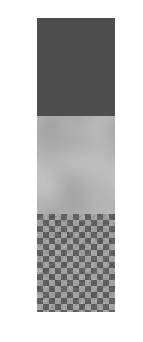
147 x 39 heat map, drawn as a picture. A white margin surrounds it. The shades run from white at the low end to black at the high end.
The table splits into 3 rows of 1 panel. Panel 1,1: high, flat. Panel 2,1: low, smooth, faint in contrast. Panel 3,1: middling, checkered, strong in contrast.
